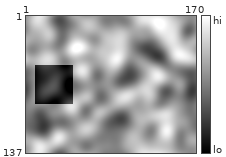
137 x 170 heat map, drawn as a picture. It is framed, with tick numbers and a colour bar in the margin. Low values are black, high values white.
Values change most from cell to cell in the middle left. The ninth with the lowest average is the middle left. On average the colour sits 60% of the way up the scale. An odd patch, lower than its surroundings, sits in the middle left.
